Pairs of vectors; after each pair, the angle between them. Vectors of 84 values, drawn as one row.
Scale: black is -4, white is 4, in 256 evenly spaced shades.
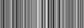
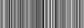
partly opposed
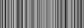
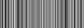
nearly parallel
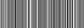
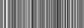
partly aligned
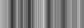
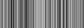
partly aligned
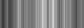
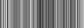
partly opposed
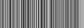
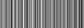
partly opposed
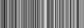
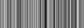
nearly opposite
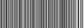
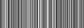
orthogonal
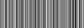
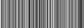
orthogonal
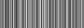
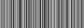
nearly opposite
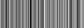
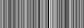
orthogonal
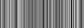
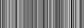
nearly parallel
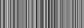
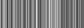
partly opposed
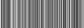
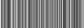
nearly parallel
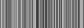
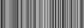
nearly opposite
